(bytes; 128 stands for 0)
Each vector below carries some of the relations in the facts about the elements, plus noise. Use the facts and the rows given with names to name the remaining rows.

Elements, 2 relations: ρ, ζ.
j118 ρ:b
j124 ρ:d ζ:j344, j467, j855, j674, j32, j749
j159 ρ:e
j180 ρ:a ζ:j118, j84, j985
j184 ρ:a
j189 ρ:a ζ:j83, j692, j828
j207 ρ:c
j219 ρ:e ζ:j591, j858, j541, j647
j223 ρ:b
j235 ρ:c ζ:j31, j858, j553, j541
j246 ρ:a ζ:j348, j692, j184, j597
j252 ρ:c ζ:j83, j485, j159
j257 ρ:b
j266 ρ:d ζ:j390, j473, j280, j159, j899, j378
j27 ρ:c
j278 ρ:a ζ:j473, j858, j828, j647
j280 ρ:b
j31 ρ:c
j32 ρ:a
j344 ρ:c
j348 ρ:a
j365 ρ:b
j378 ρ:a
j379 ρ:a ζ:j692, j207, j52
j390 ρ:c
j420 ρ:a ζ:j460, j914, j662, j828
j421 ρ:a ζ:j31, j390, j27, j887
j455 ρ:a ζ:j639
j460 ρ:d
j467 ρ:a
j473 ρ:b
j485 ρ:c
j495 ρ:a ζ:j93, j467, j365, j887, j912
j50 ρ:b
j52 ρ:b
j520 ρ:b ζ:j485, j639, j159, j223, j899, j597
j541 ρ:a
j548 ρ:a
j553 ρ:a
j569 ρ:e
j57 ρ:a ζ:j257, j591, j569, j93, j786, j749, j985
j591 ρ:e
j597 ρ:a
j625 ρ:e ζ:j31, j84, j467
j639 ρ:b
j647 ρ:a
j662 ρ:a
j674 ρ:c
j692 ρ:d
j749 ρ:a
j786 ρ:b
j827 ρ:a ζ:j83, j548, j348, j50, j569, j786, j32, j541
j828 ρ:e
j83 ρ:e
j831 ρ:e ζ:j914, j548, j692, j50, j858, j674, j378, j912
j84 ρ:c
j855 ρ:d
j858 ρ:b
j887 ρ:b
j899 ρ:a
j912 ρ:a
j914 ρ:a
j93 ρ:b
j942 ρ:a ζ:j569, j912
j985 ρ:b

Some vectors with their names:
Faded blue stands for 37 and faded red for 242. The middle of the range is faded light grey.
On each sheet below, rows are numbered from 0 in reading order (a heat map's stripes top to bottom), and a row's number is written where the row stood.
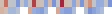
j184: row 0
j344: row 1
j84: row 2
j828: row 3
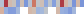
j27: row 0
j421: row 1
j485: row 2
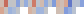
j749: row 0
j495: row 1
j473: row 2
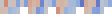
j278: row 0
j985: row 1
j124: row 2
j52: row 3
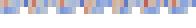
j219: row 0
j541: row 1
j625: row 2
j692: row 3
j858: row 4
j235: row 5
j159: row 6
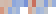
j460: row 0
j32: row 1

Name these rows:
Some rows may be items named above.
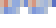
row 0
j83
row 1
j831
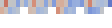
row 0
j553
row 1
j278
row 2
j692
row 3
j625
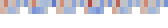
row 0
j57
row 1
j625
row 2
j420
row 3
j207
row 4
j467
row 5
j827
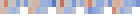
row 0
j246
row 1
j266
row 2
j899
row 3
j83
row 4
j855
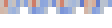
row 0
j379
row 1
j159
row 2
j625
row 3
j50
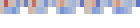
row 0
j252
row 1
j597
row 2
j219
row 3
j280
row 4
j219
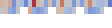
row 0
j520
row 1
j31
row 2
j455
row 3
j625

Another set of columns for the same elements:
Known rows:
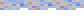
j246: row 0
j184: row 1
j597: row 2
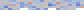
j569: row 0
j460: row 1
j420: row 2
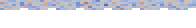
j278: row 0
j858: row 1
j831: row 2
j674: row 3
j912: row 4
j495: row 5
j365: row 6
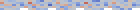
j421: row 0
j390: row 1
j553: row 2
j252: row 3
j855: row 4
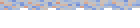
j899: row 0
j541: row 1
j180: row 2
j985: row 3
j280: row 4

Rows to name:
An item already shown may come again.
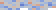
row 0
j855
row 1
j553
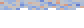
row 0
j124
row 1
j159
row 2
j467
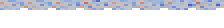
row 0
j455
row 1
j455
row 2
j420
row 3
j485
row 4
j827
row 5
j379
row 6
j692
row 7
j207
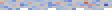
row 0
j855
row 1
j831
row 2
j520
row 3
j31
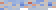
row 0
j189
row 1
j235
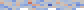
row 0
j50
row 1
j84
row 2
j625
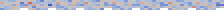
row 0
j219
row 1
j207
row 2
j473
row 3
j266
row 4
j52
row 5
j83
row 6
j455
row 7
j828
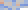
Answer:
j52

